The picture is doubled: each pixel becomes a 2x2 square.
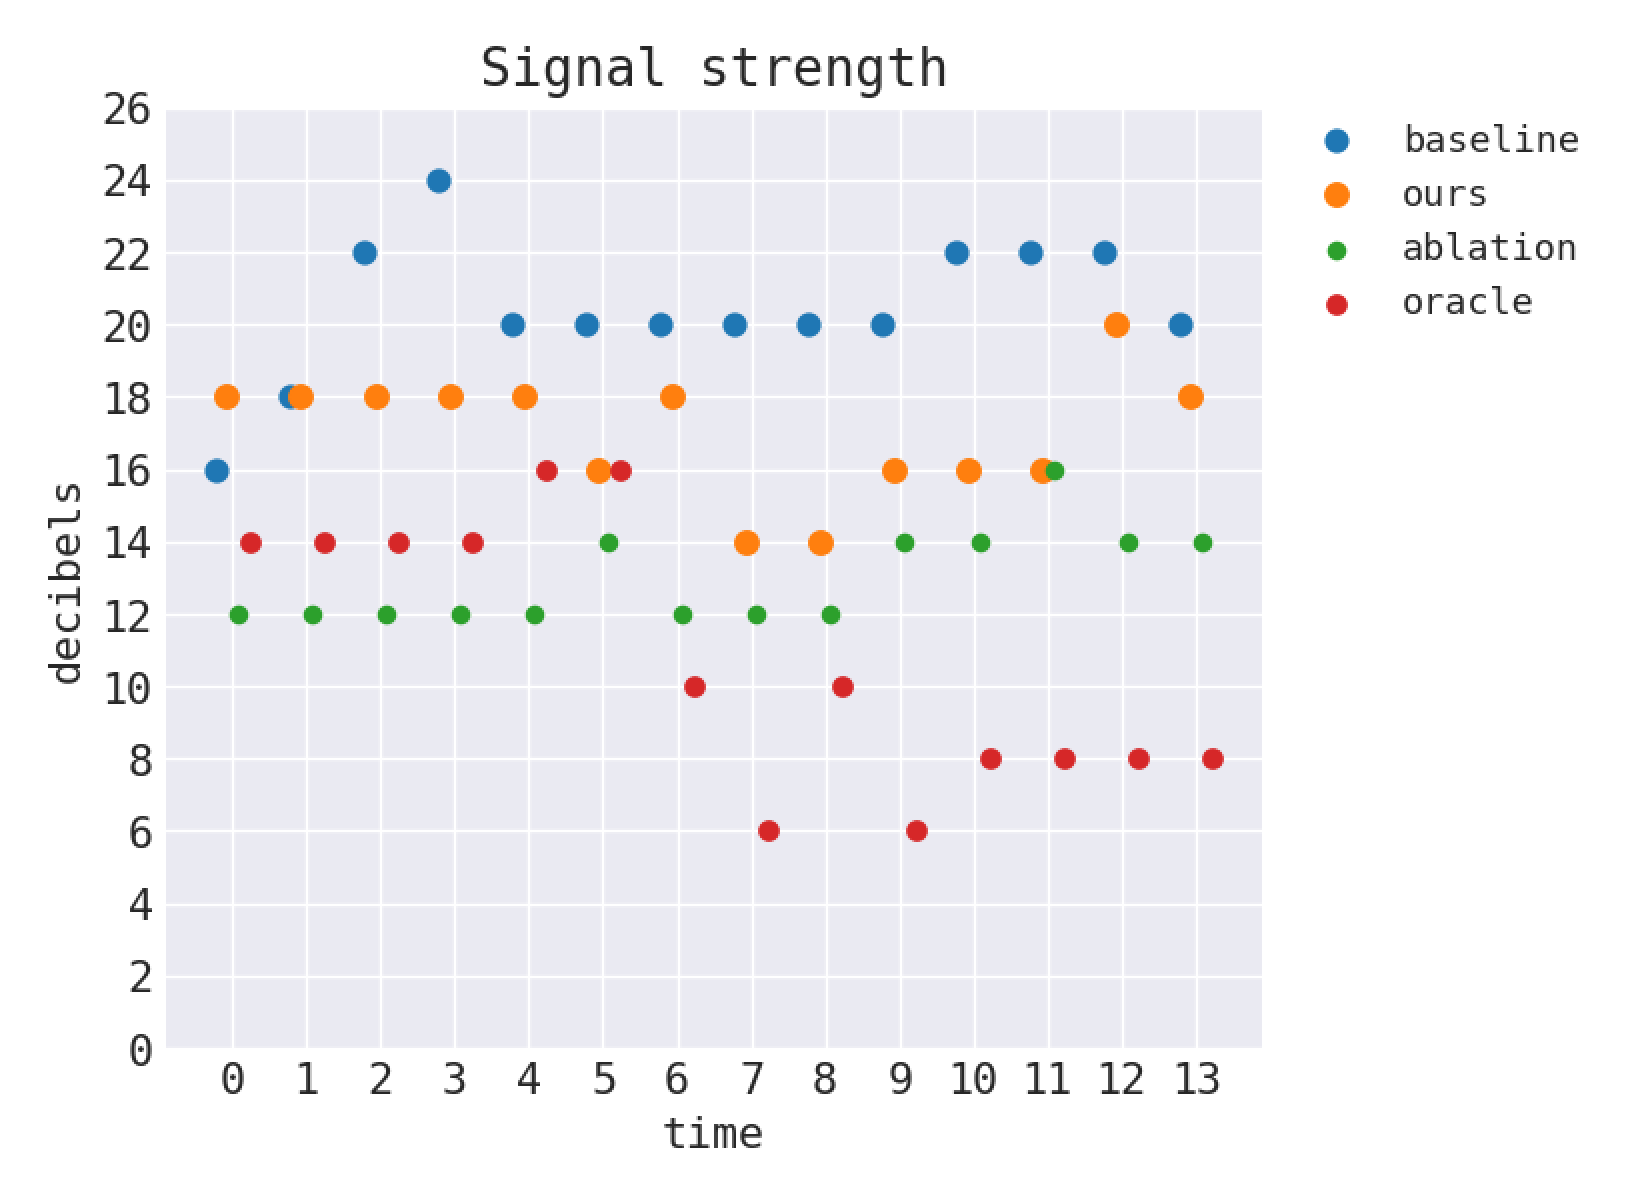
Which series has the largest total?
baseline
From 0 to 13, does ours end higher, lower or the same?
the same
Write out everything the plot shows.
Title: Signal strength
x-axis: time, ticks 0 1 2 3 4 5 6 7 8 9 10 11 12 13
y-axis: decibels, ticks 0 2 4 6 8 10 12 14 16 18 20 22 24 26
Legend: baseline, ours, ablation, oracle
Values:
baseline: 16 18 22 24 20 20 20 20 20 20 22 22 22 20
ours: 18 18 18 18 18 16 18 14 14 16 16 16 20 18
ablation: 12 12 12 12 12 14 12 12 12 14 14 16 14 14
oracle: 14 14 14 14 16 16 10 6 10 6 8 8 8 8
